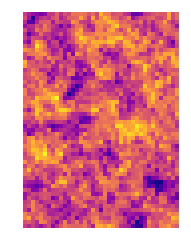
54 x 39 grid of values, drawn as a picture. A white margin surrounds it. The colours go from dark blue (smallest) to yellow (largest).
Slope: none. Odd rows or columns: none. Grain: blotchy. Stripes: none. Mirror symmetry: none. Histogram: bell-shaped.
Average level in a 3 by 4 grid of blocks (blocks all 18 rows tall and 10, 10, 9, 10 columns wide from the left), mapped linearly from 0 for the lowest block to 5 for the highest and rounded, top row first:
1 3 4 4 / 5 1 4 5 / 2 2 2 0
